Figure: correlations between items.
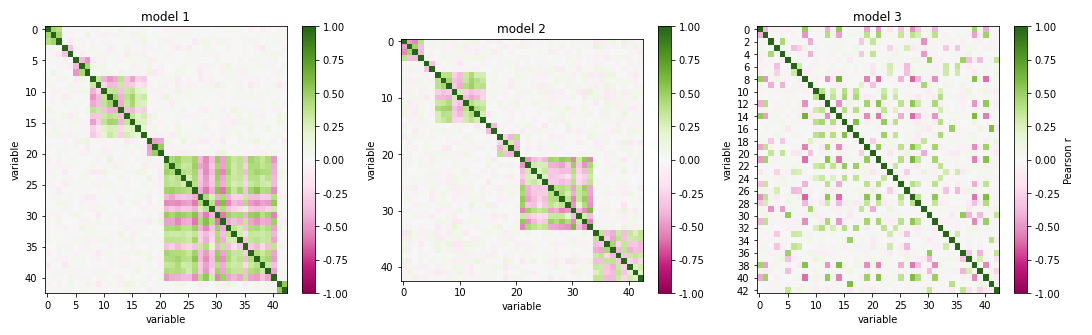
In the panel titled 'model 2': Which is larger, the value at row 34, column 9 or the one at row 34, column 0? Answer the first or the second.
the first
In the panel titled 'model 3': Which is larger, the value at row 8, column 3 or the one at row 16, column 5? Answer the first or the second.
the first
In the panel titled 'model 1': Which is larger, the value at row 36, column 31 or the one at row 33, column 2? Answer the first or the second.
the second
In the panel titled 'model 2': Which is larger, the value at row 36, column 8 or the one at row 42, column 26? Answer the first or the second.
the first
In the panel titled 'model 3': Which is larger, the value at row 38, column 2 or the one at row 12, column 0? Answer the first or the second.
the first
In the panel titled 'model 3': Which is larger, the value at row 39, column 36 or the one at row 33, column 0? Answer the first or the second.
the second
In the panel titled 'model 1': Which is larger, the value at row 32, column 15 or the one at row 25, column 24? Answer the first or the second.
the second
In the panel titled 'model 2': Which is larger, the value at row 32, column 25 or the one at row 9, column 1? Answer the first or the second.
the second
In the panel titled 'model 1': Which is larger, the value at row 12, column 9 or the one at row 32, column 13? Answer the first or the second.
the second
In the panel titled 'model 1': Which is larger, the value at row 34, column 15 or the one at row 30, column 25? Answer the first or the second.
the second
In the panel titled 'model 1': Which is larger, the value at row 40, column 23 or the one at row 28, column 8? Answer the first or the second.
the second
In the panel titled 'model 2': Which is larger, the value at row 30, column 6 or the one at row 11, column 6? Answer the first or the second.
the second
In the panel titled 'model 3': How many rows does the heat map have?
43
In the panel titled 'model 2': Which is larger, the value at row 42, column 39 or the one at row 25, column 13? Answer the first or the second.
the second
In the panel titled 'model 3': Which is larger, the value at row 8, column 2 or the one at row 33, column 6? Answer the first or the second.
the second
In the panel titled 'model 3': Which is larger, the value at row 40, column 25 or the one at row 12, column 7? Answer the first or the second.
the first
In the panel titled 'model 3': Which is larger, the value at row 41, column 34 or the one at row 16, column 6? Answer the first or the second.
the first
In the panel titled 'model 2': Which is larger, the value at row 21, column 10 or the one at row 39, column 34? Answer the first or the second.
the first
